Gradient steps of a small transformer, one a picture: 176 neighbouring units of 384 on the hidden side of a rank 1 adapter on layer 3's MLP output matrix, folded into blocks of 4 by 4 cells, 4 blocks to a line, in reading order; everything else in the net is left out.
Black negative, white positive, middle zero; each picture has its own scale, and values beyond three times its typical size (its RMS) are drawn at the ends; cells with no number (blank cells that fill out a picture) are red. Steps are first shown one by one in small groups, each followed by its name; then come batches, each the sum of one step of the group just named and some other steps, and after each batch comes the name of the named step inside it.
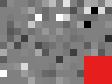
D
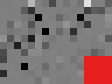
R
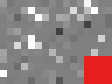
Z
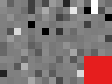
Z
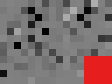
R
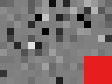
Z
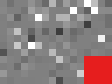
Z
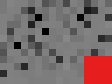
R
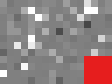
Z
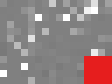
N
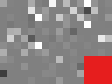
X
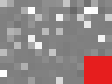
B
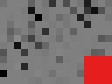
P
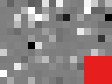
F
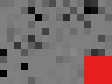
P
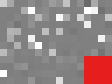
B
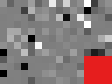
X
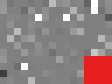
N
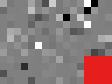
X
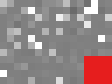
B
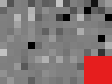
F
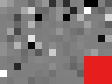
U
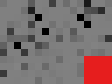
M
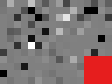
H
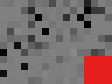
M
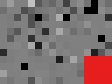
H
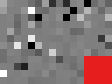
U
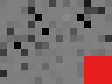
M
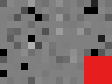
H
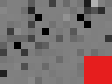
M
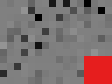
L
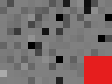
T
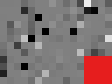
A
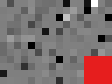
T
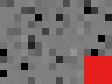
T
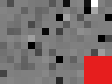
T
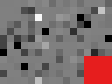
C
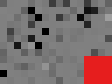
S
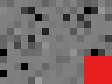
C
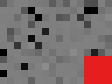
S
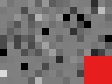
C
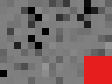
S
